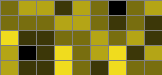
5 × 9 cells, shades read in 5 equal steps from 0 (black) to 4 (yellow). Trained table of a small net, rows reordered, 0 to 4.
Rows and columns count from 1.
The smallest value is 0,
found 2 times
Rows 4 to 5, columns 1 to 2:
3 0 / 3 1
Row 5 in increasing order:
1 1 1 2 2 2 3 4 4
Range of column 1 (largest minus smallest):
2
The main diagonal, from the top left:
2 2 1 4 2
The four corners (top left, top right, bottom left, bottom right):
2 3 3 2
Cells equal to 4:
5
